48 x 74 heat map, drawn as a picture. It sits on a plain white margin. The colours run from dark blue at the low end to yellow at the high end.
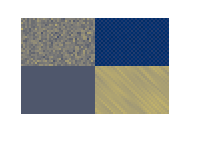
The table splits into 2 rows of 2 panels. Panel 1,1: middling, fine-grained. Panel 1,2: very low, checkered, faint in contrast. Panel 2,1: low, flat. Panel 2,2: high, slanting down to the right, faint in contrast.
